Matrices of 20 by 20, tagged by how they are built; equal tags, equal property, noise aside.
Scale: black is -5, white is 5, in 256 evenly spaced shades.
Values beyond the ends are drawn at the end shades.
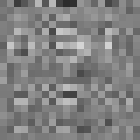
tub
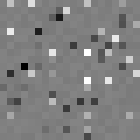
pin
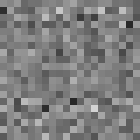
tub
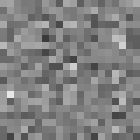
tub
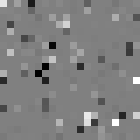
pin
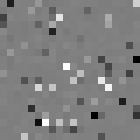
pin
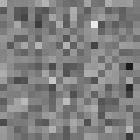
tub
